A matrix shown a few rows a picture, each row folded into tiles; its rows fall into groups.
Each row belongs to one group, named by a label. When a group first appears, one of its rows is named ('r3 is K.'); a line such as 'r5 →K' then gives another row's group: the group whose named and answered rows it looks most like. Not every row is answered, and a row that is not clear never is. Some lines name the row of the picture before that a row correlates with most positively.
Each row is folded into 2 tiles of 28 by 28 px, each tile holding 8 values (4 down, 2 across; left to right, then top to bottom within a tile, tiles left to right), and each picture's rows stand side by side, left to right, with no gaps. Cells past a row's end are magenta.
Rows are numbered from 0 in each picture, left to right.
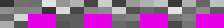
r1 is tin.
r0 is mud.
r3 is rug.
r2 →rug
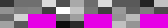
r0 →mud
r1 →rug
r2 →mud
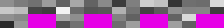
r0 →rug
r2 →rug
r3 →mud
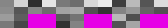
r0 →tin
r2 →rug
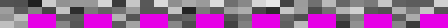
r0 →mud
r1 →tin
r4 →rug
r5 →rug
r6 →rug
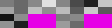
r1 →mud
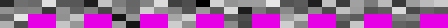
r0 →mud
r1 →mud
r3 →mud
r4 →tin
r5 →mud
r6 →rug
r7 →rug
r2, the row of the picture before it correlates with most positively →0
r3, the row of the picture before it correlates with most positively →1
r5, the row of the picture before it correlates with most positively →1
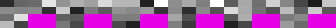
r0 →mud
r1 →tin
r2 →tin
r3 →tin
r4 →rug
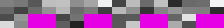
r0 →mud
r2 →rug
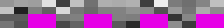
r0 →tin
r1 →rug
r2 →tin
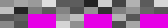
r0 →tin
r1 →mud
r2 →rug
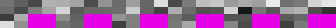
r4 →tin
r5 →rug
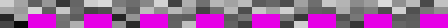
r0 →tin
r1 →rug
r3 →rug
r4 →tin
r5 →rug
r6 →tin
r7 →tin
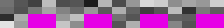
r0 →mud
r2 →rug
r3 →tin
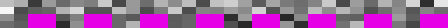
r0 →tin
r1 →rug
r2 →rug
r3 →tin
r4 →tin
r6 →rug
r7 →tin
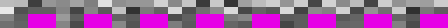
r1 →tin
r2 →tin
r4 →rug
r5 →tin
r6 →tin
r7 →tin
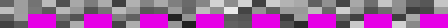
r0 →rug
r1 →rug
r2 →rug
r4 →tin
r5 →tin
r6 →rug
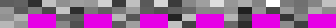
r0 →mud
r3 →mud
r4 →tin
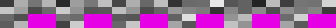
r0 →rug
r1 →rug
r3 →mud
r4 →mud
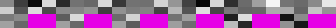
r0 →mud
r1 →mud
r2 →mud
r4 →mud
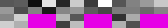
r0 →mud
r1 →rug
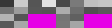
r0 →rug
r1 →rug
